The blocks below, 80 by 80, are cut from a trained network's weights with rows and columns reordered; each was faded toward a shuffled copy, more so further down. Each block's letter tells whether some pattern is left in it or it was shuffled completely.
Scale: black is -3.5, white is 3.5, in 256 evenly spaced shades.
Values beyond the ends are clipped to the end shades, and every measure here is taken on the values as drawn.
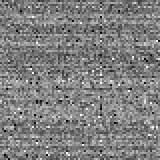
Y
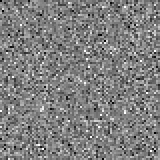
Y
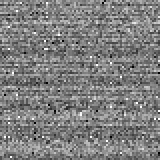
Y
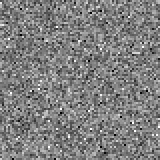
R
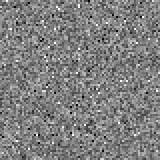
R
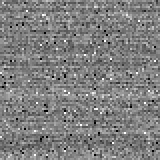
Y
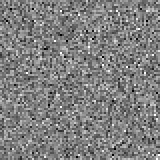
R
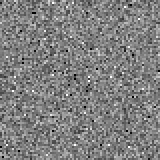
R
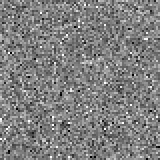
R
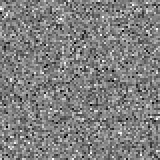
R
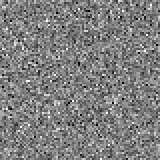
R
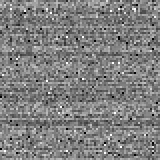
Y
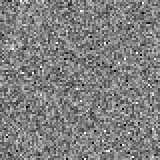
R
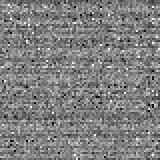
Y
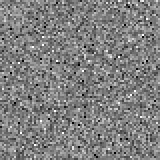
R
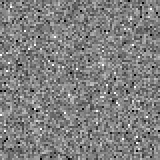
R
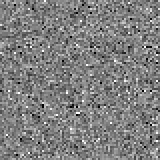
Y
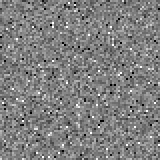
R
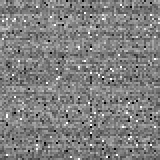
Y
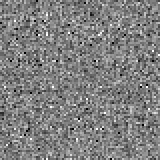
Y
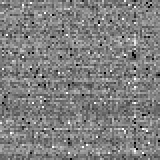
Y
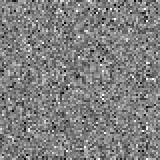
Y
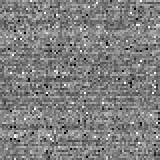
Y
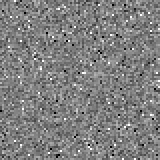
R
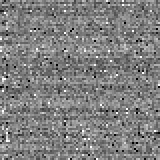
Y
